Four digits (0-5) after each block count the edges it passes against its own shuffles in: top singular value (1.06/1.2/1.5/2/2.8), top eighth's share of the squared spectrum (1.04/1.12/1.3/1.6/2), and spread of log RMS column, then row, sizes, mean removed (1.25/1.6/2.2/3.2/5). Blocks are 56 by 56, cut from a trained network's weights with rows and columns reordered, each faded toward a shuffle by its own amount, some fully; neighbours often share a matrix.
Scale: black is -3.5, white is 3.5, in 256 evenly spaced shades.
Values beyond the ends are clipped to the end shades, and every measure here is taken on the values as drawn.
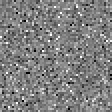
0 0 0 0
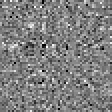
3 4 2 2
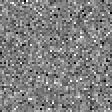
0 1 0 0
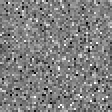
0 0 0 0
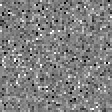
0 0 0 0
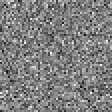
1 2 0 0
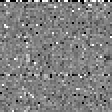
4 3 0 2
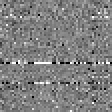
4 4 0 2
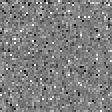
1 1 0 0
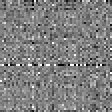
3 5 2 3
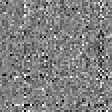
3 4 2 2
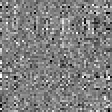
3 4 3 3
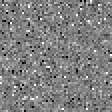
0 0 0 0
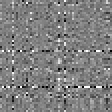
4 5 2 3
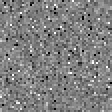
0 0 0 0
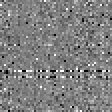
3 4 1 2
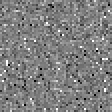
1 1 0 0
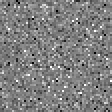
0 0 0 0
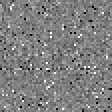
2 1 0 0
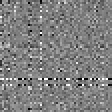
4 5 2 3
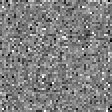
2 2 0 1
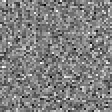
1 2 0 0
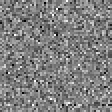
2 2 0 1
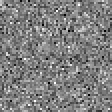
1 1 0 0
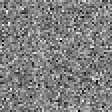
1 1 0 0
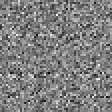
3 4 1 2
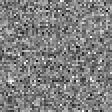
2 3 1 2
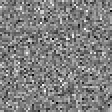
1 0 0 0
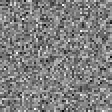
3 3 1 2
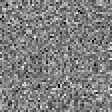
2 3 0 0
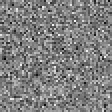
1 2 0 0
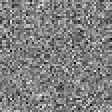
3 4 1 2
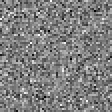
2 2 1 1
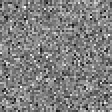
1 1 0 0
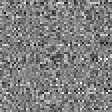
3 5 0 3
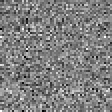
3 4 2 2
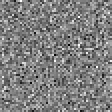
2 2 1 1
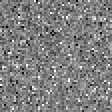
1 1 0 0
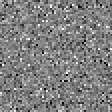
2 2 0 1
